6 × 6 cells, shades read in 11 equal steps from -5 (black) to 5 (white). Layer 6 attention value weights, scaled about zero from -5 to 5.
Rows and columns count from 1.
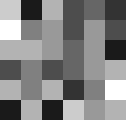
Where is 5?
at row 2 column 1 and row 5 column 6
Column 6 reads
-3 -2 -4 2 5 2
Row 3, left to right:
2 2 1 -1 1 -4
